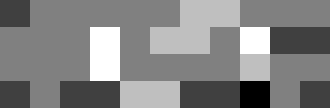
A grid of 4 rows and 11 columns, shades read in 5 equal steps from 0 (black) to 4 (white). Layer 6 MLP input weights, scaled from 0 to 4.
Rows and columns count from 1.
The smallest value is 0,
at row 4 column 9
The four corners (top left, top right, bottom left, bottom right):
1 2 1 1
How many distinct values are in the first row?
3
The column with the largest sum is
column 4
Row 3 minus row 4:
1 0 1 3 -1 -1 1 1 3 0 1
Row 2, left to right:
2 2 2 4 2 3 3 2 4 1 1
